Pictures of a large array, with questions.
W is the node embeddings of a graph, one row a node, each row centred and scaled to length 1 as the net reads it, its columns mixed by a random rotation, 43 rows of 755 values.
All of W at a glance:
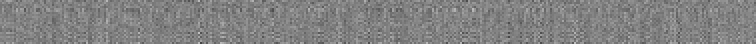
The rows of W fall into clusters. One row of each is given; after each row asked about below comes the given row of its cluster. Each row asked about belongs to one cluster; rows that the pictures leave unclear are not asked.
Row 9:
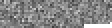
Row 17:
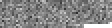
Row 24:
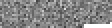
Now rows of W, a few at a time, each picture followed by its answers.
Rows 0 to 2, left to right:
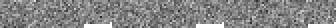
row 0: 24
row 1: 24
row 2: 9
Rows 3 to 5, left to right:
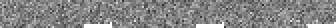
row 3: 24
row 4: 9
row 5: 17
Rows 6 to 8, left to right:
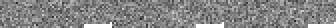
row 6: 24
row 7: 17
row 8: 9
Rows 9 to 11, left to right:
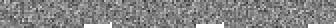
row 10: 9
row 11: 9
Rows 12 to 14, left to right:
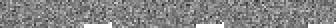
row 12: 17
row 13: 9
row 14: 9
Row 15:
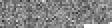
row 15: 17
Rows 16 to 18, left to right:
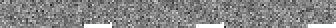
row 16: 9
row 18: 17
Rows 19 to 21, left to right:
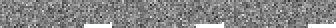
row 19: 24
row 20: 17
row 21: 9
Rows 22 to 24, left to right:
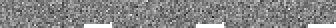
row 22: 24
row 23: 24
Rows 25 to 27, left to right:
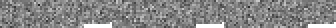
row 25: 17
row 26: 9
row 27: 24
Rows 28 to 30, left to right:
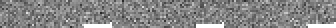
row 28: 17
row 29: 9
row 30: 17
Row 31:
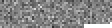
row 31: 9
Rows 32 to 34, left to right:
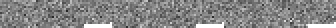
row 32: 24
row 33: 24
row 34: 17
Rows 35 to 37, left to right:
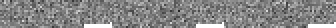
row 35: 9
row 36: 24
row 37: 24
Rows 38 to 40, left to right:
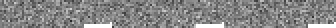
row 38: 9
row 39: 17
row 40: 9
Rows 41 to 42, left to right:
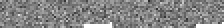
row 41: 17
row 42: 24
